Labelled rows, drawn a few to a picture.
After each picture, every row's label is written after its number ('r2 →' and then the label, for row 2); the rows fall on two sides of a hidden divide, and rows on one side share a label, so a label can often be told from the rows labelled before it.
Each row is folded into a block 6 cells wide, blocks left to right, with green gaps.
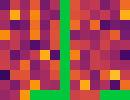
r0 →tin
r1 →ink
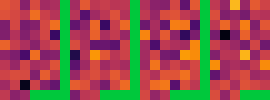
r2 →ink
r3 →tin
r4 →tin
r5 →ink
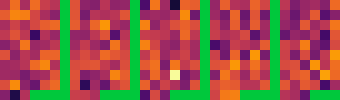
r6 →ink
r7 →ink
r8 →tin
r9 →tin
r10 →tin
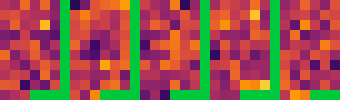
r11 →ink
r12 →ink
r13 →ink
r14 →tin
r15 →ink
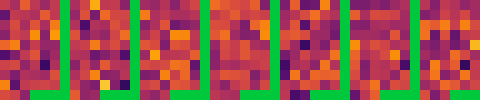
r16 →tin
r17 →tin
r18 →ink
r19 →tin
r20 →tin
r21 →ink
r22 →tin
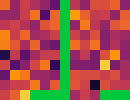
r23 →tin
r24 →ink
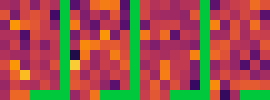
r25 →tin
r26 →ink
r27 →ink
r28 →tin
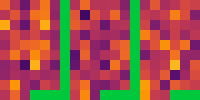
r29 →ink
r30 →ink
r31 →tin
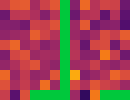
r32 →tin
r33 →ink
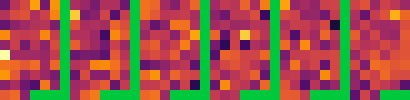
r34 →ink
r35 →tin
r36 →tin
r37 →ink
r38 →ink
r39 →tin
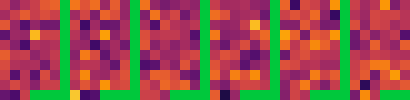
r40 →ink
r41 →tin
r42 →tin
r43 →tin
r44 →tin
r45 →ink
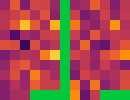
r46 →tin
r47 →tin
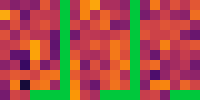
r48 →ink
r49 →ink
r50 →ink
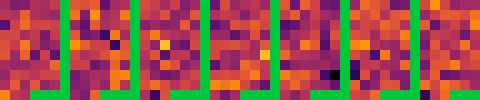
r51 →tin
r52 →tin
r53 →ink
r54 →tin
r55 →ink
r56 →tin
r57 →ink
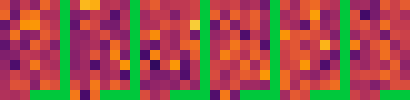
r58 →tin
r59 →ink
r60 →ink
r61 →ink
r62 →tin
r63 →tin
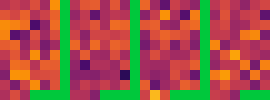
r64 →tin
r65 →ink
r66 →ink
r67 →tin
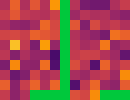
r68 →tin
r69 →tin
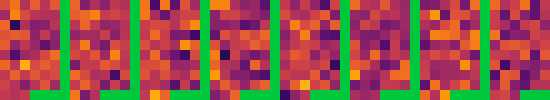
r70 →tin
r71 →ink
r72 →ink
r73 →ink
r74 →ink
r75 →ink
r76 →ink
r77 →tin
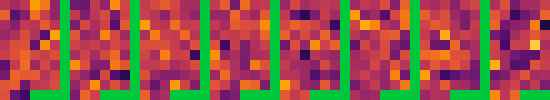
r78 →tin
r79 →ink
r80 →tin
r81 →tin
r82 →ink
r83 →ink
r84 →ink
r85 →ink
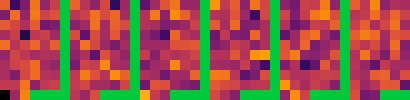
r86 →ink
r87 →tin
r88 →ink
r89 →ink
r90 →ink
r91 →tin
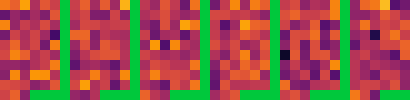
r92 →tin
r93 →tin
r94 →tin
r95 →tin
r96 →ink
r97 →ink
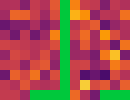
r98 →tin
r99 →ink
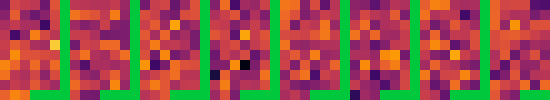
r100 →ink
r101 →ink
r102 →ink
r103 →tin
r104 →tin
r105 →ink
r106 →tin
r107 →tin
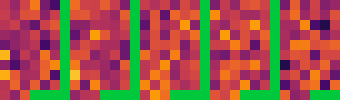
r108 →ink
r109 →ink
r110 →tin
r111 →tin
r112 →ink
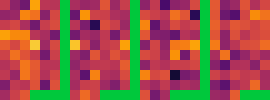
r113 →tin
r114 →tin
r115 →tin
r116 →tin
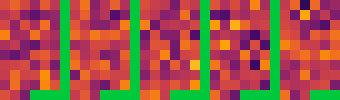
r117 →tin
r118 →tin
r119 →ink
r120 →tin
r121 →tin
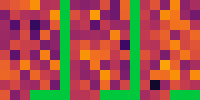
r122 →ink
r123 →ink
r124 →tin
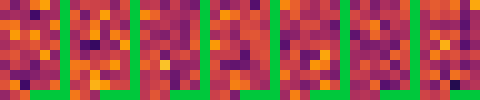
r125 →ink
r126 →tin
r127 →ink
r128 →tin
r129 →ink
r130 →ink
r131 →ink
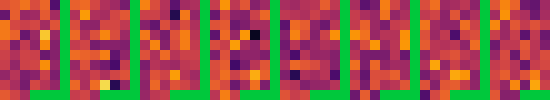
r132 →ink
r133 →tin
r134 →tin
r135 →ink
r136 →ink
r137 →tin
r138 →tin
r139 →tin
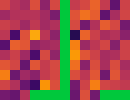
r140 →ink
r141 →ink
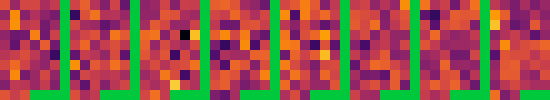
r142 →ink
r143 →tin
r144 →tin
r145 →tin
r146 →tin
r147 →ink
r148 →tin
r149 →tin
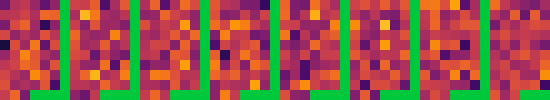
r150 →ink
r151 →tin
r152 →tin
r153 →ink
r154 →tin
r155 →tin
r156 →ink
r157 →tin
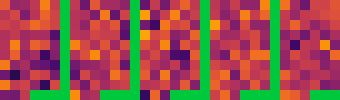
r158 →ink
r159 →tin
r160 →tin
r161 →ink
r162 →ink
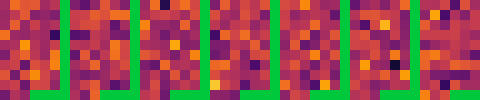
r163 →ink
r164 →ink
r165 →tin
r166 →ink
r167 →ink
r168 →tin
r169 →ink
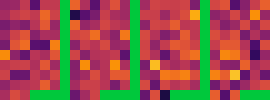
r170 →ink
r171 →tin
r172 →tin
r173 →tin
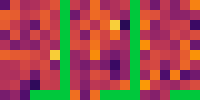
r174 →ink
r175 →tin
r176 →ink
